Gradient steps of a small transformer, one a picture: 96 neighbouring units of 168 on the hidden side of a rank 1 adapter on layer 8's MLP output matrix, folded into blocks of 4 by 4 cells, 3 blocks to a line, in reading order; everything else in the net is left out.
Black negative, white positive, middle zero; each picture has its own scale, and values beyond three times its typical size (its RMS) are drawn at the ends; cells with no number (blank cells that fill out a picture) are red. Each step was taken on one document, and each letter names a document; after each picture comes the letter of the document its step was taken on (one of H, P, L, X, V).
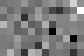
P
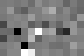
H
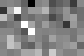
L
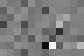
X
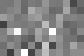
H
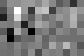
L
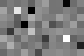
L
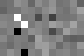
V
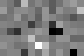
P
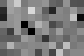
L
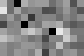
H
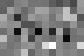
H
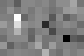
V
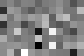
H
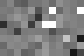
P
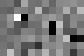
P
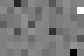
P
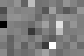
X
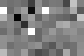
L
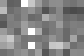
X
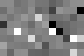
P
